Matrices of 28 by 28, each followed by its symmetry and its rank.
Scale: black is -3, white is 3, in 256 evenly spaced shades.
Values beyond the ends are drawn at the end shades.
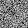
symmetric, full rank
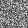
neither, full rank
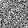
symmetric, full rank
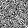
symmetric, full rank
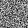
neither, full rank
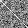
symmetric, full rank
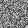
symmetric, full rank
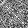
symmetric, full rank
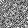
symmetric, full rank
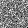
symmetric, full rank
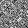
symmetric, full rank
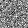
symmetric, full rank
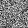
neither, full rank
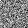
neither, full rank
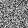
neither, full rank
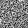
symmetric, full rank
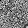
symmetric, full rank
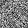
symmetric, full rank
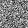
neither, full rank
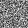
neither, full rank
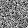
symmetric, full rank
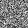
neither, full rank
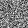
neither, full rank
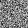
neither, full rank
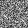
neither, full rank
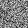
neither, full rank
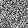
neither, full rank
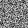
symmetric, full rank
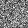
neither, full rank
